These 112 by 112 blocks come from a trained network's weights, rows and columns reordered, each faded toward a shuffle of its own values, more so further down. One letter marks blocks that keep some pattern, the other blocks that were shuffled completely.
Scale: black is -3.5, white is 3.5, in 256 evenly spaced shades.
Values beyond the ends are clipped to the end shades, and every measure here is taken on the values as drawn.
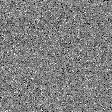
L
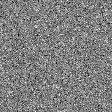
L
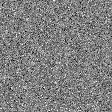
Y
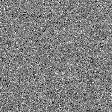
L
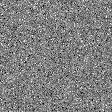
Y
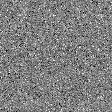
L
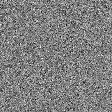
Y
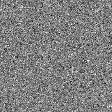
L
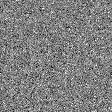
Y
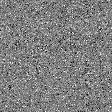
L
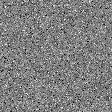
Y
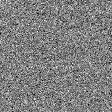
L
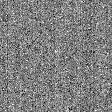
L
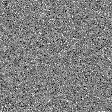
L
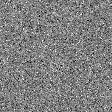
Y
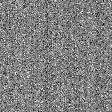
L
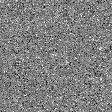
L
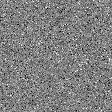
Y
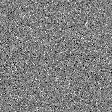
Y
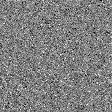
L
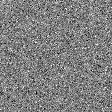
Y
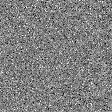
L
